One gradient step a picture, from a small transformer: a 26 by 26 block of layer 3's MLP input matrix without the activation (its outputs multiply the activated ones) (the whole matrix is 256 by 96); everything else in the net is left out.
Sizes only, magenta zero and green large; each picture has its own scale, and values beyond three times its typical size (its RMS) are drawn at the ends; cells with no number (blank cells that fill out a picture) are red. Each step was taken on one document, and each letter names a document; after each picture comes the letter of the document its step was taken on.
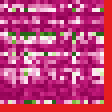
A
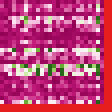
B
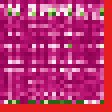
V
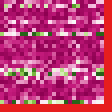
A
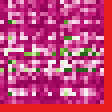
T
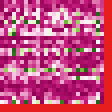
B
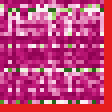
V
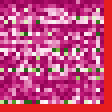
B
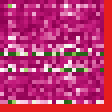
T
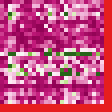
T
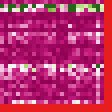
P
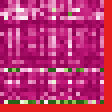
V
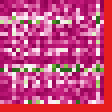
B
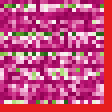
A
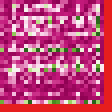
B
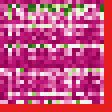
V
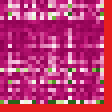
V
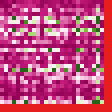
B
